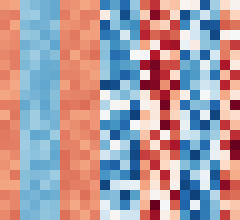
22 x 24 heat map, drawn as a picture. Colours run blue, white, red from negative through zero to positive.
Average level on the scale: 50%. Seam: vertical, 40% of the way across, the left part calmer. Slope: none. Stripes: upright, repeating 3 times.
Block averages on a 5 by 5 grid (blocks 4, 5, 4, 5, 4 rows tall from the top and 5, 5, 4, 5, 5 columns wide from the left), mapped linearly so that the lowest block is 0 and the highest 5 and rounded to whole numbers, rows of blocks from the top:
35052 / 35053 / 35152 / 35043 / 35142
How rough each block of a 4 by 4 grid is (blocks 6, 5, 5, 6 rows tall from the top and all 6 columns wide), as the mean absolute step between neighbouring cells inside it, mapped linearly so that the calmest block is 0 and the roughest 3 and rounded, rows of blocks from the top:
0 1 2 3 | 0 1 3 3 | 0 1 3 3 | 0 1 3 2
